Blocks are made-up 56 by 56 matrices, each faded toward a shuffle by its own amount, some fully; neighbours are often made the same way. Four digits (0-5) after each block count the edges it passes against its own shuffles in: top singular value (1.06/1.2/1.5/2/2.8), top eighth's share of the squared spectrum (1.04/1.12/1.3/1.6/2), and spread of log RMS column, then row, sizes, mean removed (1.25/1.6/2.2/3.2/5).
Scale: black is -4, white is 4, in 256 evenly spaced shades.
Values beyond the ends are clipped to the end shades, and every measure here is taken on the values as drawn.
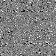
1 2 0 2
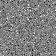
0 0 0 0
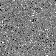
0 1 0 0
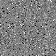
2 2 0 0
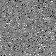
2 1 0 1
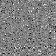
3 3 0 1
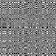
4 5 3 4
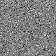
2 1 0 0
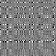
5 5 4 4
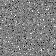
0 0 0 0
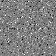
3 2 0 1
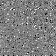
3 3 1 1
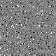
2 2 1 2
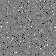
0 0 0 0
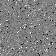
1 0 0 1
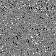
2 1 0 1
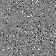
1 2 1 1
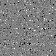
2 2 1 1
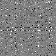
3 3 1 2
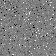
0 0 0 0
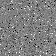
0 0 0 0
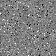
1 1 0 0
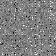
3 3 1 0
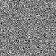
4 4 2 2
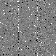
2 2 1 0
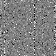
2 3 2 0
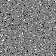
0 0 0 0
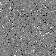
0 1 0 0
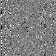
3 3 3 0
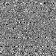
1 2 0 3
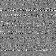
2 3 0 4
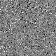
0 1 0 1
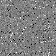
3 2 1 0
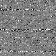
2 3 0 3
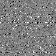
2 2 0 2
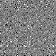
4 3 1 2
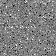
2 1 0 0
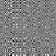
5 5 3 3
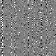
4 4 3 1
